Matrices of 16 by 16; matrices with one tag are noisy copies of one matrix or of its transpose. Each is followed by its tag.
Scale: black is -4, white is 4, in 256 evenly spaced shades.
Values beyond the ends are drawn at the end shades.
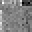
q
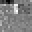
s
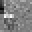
s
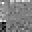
q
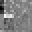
s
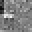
s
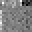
q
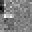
s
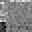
q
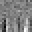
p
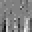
p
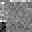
q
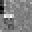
s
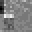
s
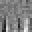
p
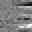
p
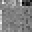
q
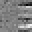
p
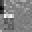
s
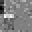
s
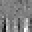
p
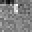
s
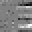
p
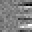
p
